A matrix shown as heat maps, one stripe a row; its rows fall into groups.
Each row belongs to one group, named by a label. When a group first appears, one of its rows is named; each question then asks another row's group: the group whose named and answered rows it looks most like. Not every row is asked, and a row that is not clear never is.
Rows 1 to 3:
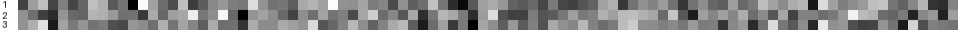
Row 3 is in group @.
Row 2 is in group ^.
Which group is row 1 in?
@
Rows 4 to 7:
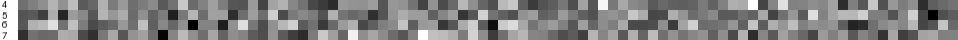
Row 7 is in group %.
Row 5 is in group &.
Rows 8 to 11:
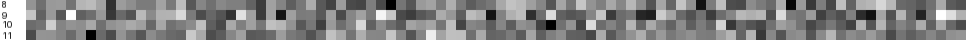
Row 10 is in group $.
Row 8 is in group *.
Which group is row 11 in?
%
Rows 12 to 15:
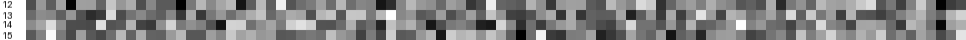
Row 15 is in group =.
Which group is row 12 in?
&
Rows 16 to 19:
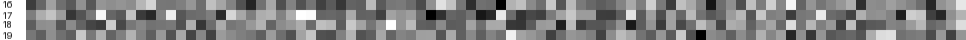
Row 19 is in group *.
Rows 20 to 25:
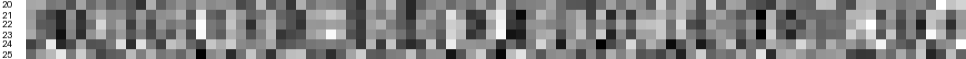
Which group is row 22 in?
^
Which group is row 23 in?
^
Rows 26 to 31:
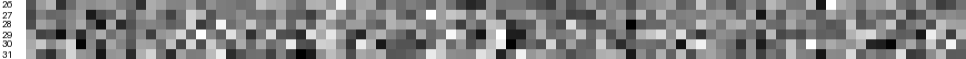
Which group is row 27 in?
%
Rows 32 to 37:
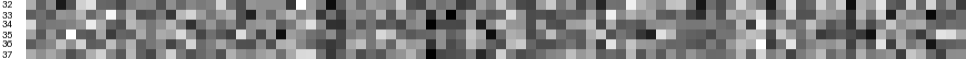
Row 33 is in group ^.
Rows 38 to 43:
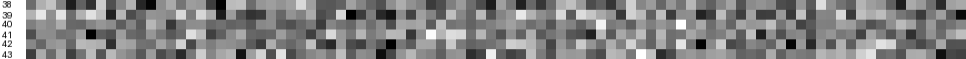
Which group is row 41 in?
%
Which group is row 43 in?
&
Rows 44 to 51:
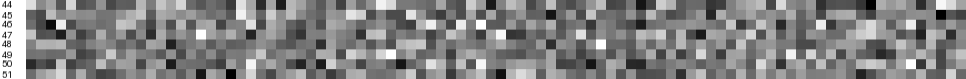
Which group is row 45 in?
$
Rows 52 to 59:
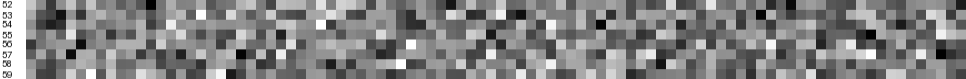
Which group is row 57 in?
&
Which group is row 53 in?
^
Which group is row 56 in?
$
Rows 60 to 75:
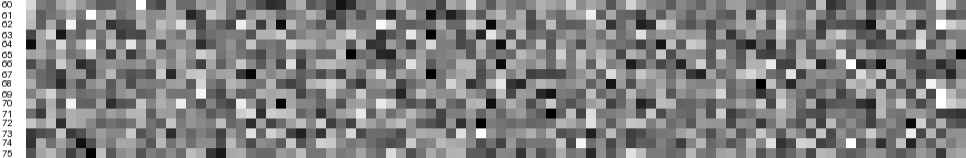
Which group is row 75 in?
%
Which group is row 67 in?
^
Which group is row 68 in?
^
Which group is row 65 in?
*
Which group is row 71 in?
$
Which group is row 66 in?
$
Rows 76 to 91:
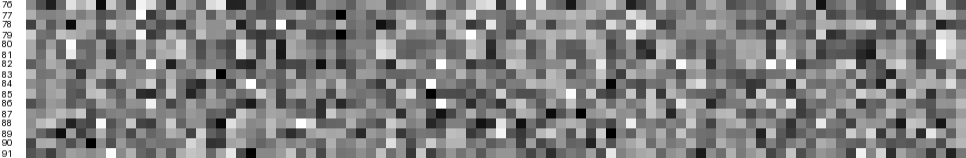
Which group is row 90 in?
%
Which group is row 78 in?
&
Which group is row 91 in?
^
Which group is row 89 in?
^
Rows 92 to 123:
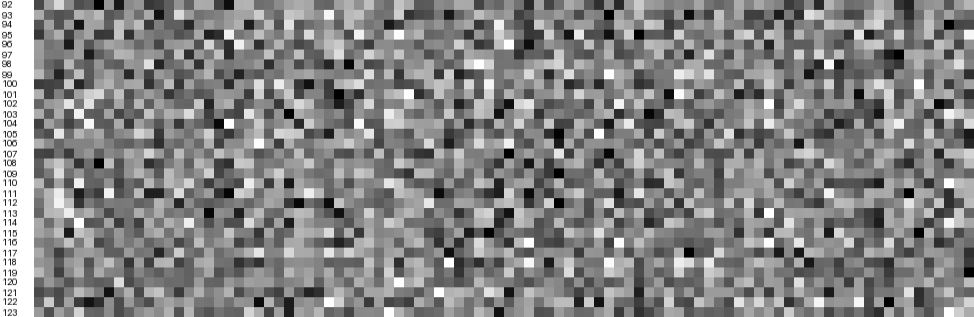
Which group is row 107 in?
=
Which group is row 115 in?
@
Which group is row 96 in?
^
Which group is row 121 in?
%
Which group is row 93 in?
=
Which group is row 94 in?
&
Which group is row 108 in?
%
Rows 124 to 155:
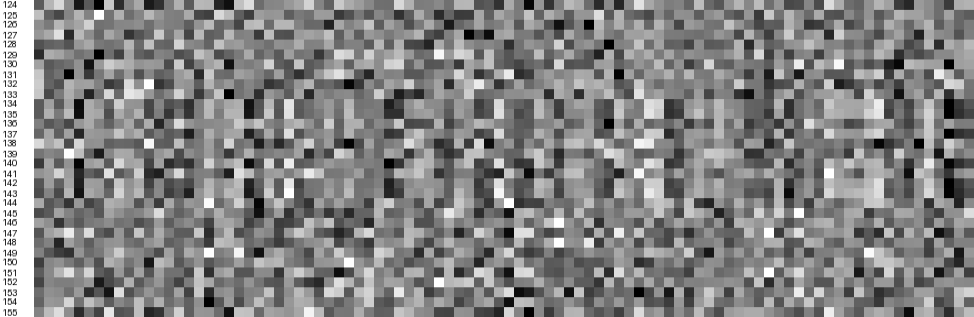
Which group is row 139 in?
$
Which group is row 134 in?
&
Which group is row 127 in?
@
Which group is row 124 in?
%
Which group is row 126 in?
$
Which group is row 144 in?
^
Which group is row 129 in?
%
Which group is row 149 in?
^
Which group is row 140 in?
&
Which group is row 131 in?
^
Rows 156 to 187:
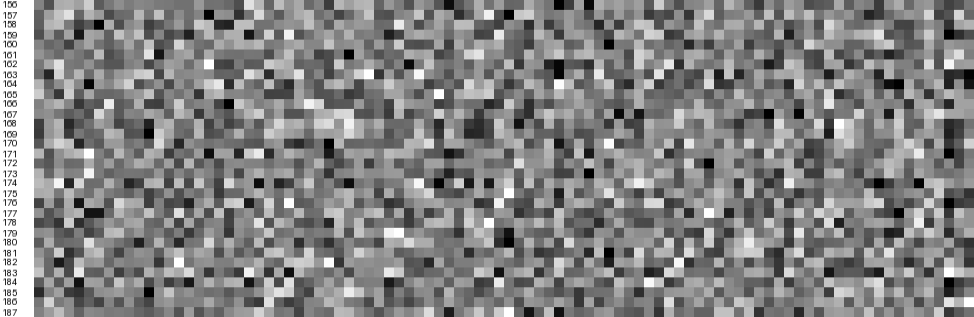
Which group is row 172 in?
*
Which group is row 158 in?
%
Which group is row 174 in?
@
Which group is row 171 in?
$
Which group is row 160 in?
=
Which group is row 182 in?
=
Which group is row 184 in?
&
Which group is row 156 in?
$
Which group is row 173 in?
$
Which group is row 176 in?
&
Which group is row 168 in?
@
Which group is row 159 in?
&
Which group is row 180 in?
*
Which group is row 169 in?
@
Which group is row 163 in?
$
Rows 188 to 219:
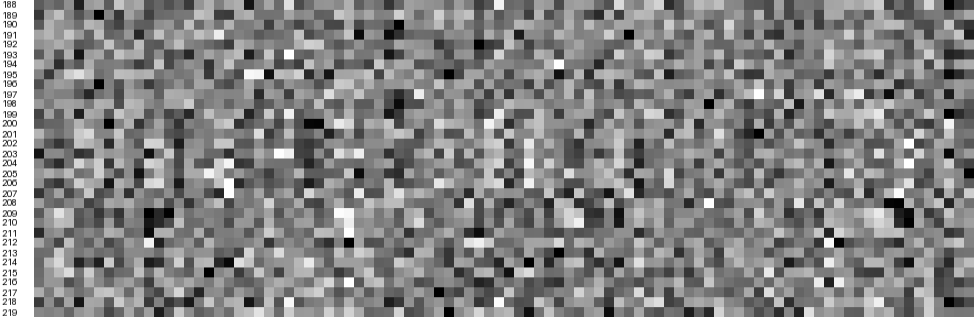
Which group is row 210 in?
%
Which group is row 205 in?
*
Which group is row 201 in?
$
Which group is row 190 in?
*
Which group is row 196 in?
%
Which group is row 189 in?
%
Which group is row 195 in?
$
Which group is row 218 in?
&
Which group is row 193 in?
&
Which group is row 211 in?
@
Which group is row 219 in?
=
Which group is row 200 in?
%
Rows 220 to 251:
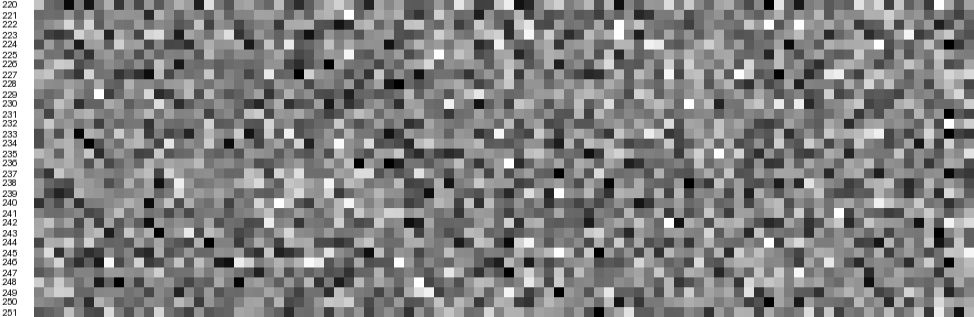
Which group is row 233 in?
&
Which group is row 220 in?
^
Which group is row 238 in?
=
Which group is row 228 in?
*
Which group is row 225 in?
^
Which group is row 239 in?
=
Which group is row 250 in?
^
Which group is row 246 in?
%
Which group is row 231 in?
$
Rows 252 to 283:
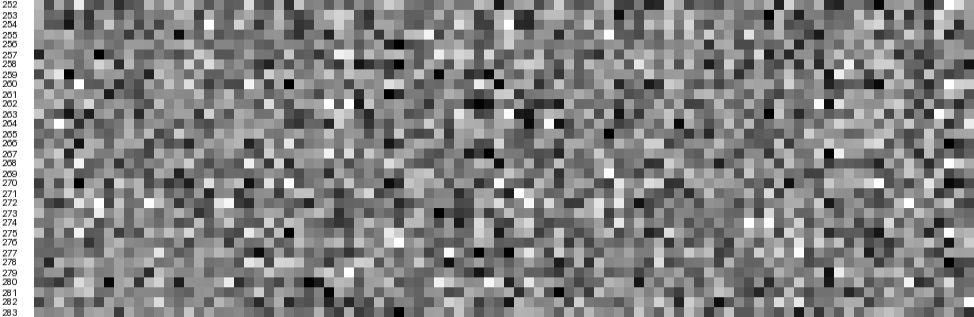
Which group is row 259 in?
@
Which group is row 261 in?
*
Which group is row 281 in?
$
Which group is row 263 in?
^
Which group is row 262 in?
@
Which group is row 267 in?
@
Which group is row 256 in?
*
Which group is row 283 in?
*
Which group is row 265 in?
=
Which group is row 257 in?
%
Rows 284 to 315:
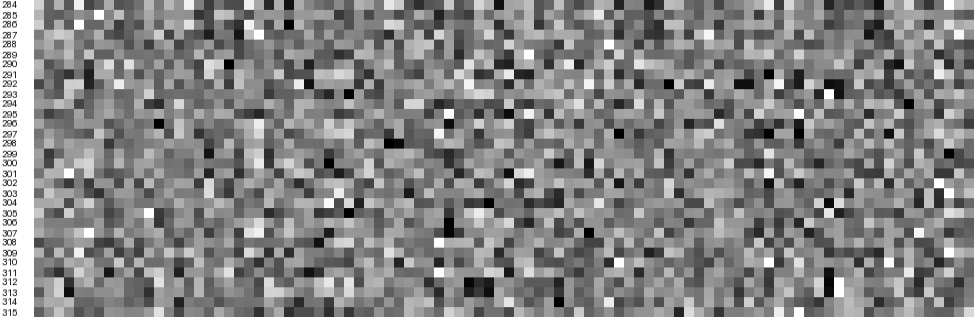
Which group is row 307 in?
$
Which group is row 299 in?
$
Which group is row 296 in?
=
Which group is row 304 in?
@
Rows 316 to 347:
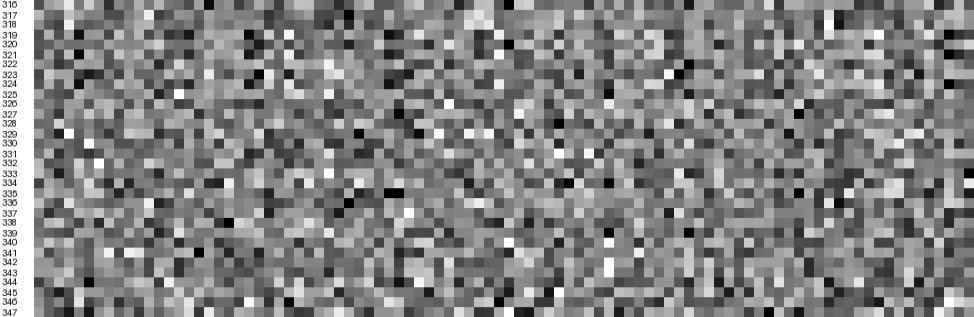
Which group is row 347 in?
^
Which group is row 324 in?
&
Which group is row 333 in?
=
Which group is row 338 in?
%
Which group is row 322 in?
=
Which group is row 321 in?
&
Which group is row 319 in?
&
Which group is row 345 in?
=
